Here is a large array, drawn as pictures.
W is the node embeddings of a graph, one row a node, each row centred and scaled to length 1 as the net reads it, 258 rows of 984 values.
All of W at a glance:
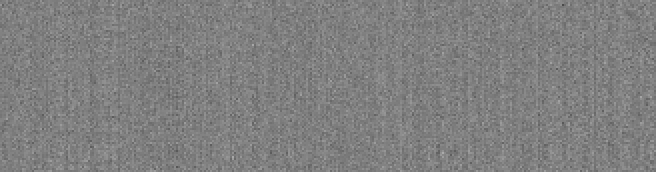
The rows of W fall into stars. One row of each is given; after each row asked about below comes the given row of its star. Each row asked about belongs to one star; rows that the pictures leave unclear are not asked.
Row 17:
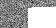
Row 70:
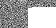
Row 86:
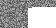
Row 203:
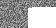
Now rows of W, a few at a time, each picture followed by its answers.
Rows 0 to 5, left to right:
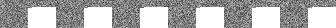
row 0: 17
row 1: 70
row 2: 203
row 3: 203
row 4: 70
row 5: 17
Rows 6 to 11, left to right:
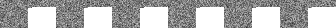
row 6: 17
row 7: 17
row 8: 17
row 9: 203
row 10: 203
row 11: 70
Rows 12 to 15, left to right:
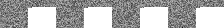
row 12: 86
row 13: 86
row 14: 203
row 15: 86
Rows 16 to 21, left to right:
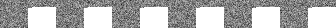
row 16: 203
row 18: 203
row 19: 17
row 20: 203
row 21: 203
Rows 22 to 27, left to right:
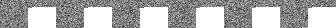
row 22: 203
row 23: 86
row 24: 17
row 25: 17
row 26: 70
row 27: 86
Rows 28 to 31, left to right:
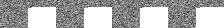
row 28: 17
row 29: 203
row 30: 17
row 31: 86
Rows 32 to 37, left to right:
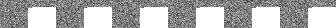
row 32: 86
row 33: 70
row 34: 17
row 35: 86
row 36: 17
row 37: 203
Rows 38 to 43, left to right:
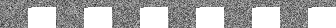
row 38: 70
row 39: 203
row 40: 70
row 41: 70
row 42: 70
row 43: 70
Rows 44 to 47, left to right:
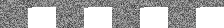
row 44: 17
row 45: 86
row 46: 203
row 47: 17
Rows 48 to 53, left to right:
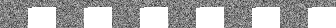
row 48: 86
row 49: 17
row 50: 203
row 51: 70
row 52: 86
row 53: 17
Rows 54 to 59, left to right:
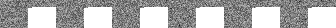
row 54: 86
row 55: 203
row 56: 203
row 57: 17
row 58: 17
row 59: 86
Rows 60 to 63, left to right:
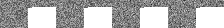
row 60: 17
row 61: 86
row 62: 203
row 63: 86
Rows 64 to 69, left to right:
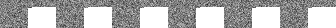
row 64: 86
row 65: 203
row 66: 203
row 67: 203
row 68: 86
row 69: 70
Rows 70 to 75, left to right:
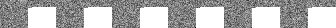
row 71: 86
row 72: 203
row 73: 17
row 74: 17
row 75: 86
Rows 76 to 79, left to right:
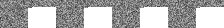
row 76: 17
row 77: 17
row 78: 86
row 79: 86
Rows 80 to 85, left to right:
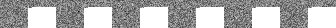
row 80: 17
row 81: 70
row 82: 17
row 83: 70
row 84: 70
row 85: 70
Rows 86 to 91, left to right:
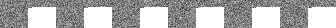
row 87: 203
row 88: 203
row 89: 17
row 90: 17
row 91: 17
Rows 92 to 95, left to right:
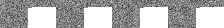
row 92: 86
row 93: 70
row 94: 17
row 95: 17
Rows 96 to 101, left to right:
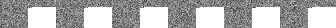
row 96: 70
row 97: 203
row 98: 86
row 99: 203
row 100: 70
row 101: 17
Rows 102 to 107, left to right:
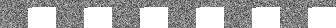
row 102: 203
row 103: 86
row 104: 86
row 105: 17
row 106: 17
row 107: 203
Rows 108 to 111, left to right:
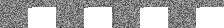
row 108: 86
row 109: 203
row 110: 70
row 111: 70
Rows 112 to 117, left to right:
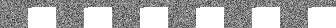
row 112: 17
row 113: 86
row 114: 70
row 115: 86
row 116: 17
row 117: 70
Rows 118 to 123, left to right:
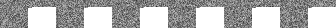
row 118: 203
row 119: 70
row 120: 17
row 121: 17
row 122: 86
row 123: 70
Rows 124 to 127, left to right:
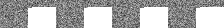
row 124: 86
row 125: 70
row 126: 86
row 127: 203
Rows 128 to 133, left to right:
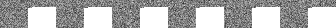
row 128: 17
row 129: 86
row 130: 86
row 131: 17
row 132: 70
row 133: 203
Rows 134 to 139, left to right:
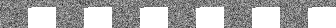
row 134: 70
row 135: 17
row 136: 86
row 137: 17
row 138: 17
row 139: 203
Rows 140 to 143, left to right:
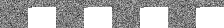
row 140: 70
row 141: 17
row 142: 70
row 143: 203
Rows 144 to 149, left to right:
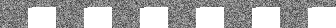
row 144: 70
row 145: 17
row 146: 17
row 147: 86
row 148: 86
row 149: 70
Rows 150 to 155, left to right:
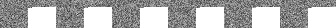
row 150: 17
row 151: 203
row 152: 70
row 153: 17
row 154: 70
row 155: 17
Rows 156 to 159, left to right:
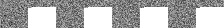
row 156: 70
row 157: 17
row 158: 86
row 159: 86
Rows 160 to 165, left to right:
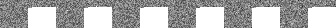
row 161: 203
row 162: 70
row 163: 86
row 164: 17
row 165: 203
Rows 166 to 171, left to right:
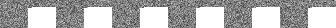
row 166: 86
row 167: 17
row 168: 86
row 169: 70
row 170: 203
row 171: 70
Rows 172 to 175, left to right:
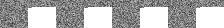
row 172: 70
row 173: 70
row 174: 203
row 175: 203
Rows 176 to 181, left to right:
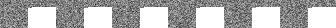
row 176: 86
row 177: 203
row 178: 86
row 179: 70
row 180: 70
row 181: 86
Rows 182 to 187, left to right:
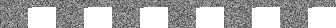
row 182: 203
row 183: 17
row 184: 17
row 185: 70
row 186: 17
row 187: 70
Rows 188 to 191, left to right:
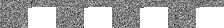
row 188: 70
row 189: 203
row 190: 86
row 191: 17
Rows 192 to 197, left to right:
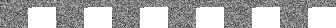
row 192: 70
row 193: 70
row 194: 17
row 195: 17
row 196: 17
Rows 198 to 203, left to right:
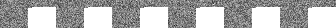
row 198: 203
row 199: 203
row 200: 86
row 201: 203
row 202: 17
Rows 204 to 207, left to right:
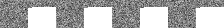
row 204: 203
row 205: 70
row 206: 86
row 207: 17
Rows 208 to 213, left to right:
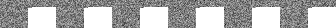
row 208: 86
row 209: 203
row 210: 70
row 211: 17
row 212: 70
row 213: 203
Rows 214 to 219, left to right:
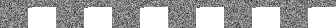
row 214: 203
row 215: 86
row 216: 17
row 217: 70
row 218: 17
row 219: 17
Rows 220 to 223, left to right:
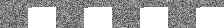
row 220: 70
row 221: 17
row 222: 70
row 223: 203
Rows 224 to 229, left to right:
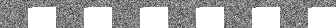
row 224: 17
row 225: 17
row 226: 17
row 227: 70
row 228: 70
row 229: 17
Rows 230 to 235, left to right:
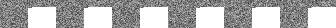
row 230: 70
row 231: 17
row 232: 70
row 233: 86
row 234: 17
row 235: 17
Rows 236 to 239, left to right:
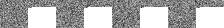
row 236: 70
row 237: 17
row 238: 70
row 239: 70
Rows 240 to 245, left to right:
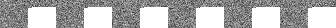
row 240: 86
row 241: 70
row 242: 203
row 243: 17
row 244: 203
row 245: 203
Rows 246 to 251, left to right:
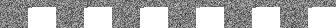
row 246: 203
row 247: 70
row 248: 86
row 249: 70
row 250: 70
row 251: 70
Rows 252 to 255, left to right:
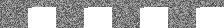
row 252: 17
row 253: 86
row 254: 86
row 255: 203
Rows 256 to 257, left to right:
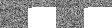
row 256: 70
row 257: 203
